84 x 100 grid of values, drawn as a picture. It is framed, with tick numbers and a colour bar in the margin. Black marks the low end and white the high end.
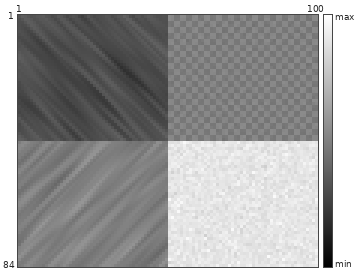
It is made of 2 by 2 panels. Panel 1,1: low, slanting down to the right, faint in contrast. Panel 1,2: middling, checkered, faint in contrast. Panel 2,1: middling, slanting up to the right, faint in contrast. Panel 2,2: very high, fine-grained, faint in contrast.
